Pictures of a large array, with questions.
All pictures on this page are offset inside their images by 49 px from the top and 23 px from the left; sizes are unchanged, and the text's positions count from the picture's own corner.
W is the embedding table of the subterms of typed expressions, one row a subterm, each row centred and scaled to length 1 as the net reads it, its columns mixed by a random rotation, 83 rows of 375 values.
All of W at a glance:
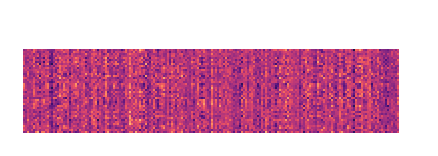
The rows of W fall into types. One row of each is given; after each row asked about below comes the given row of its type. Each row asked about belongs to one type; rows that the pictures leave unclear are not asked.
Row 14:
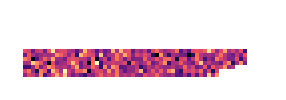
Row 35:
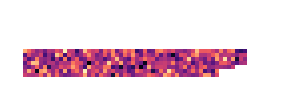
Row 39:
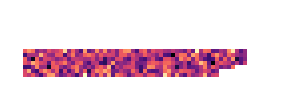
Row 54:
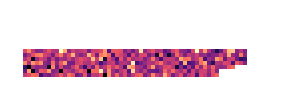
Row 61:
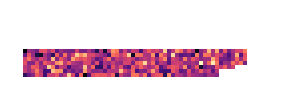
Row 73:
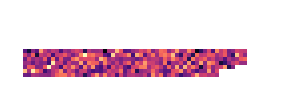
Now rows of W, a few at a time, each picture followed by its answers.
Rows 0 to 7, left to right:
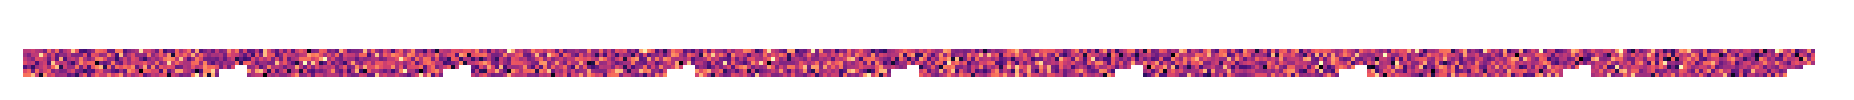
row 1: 73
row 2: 54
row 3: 73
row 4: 39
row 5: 61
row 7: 14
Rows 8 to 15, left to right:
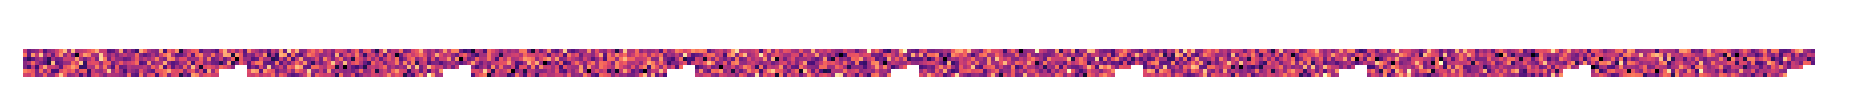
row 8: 73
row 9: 35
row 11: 54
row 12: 54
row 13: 35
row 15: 54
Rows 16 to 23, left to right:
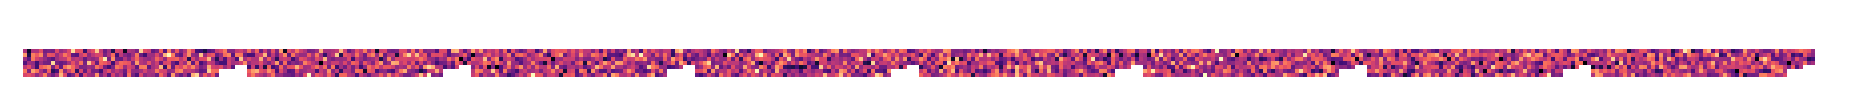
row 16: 73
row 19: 35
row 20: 39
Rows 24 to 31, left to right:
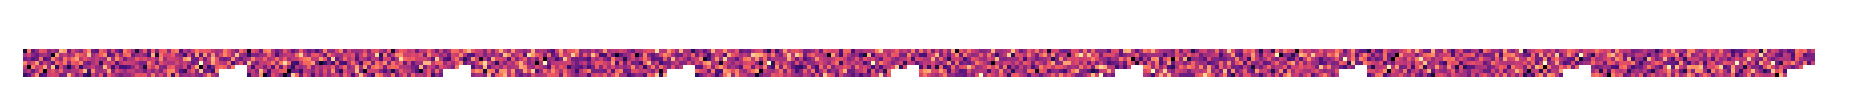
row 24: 61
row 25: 61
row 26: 14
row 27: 14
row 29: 35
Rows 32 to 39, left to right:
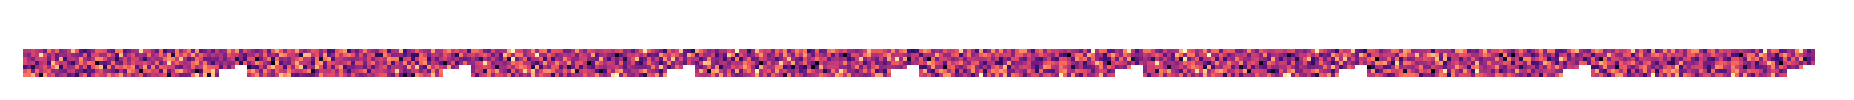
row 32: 39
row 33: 14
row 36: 39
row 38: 54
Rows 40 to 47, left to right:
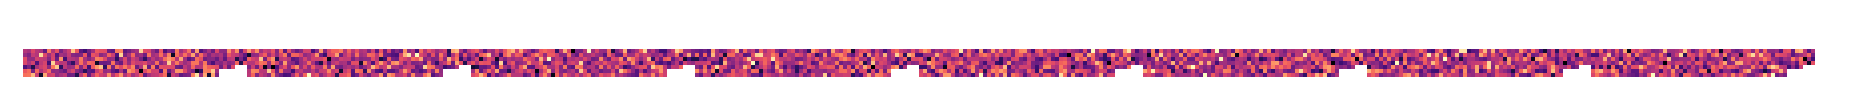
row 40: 39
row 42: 54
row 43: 73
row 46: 73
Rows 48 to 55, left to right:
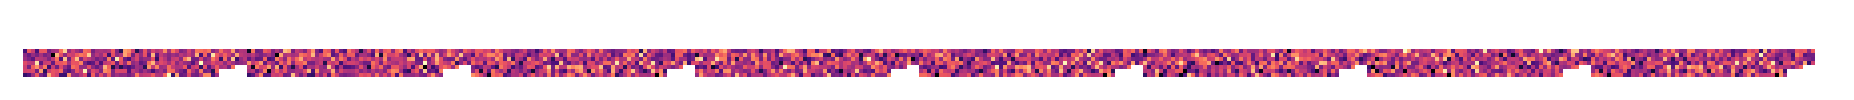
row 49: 61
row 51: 14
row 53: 61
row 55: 39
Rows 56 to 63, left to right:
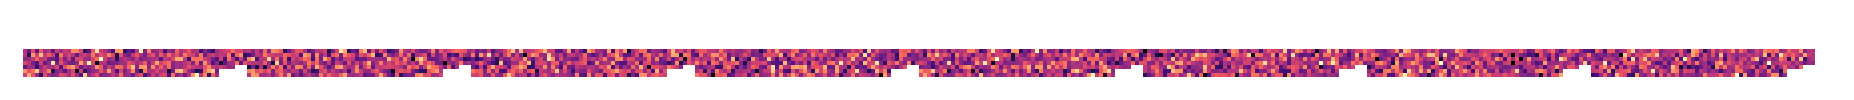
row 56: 73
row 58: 73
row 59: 39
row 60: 73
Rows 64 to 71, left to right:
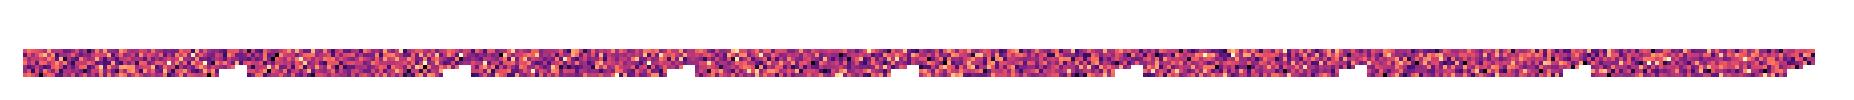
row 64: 39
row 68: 14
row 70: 39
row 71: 73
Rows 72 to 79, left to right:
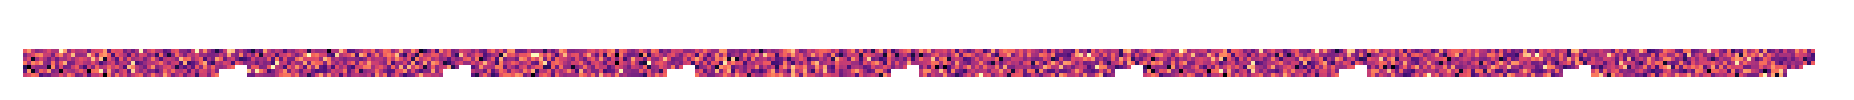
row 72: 54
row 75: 39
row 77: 54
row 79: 39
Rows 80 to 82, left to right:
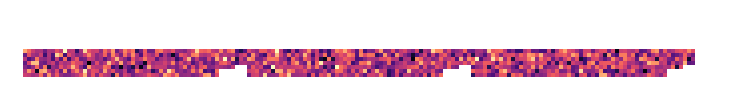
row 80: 35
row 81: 14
